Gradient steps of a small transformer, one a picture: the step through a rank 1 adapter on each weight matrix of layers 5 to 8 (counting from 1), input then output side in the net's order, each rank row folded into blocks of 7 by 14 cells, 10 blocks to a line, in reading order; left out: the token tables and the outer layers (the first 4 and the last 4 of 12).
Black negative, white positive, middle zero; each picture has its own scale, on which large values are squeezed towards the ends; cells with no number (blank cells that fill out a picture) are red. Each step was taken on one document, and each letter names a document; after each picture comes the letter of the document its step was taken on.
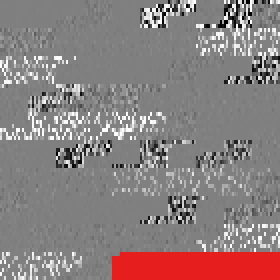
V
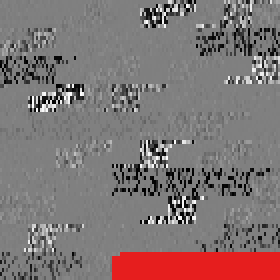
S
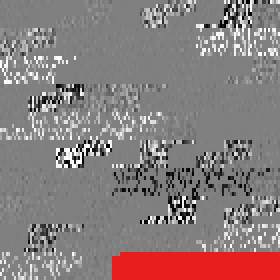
V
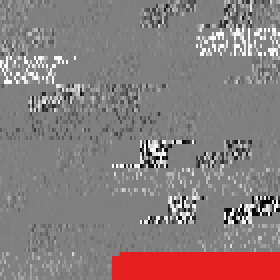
V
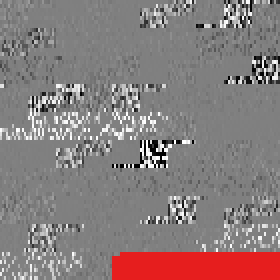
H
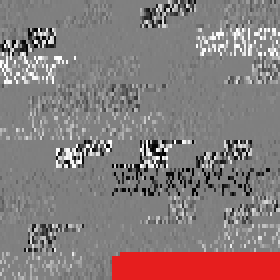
S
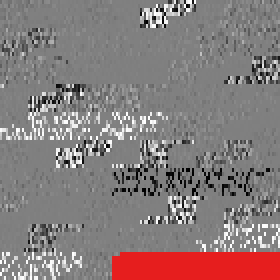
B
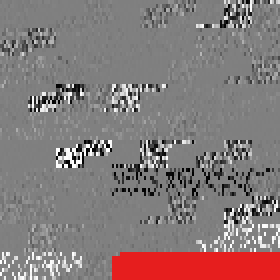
B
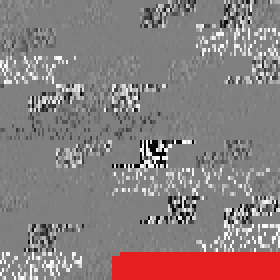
H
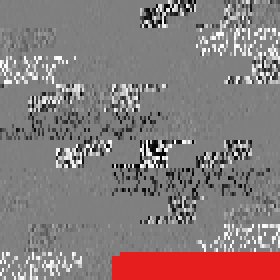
S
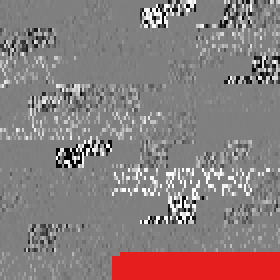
V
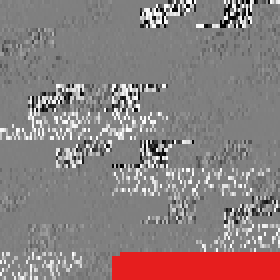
H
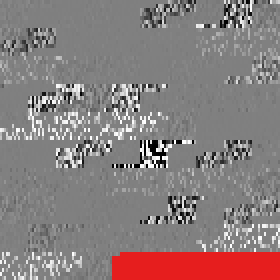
H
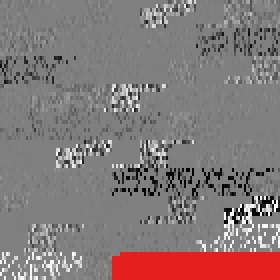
B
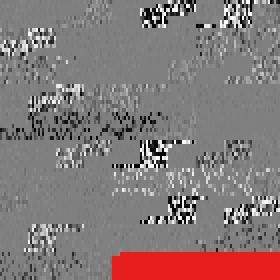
S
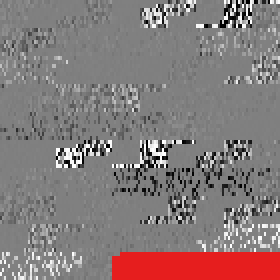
V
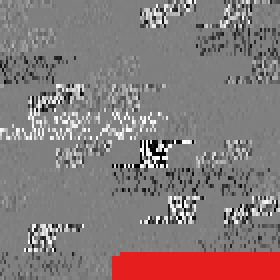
H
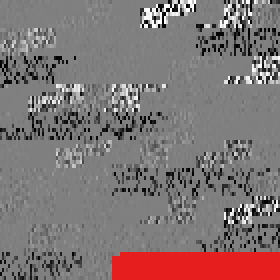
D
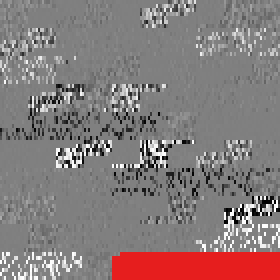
B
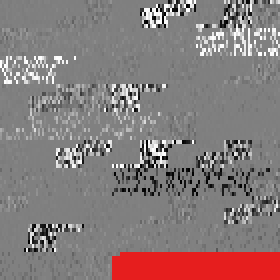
V
